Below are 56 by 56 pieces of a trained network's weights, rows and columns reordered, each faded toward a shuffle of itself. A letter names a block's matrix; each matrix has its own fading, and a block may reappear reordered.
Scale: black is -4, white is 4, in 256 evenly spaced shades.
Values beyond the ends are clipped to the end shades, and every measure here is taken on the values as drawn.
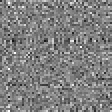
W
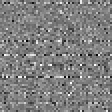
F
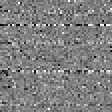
F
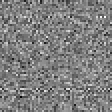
W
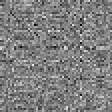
W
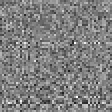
W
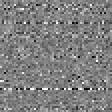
F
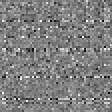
F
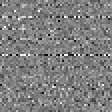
F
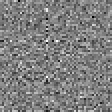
W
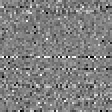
F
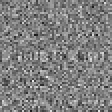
W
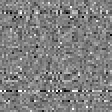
F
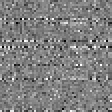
F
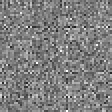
W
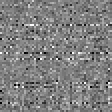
F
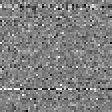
F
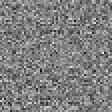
W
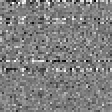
F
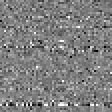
F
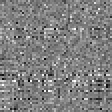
F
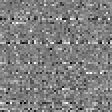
F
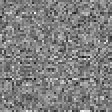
W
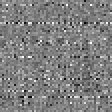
F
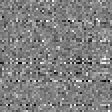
F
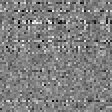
F
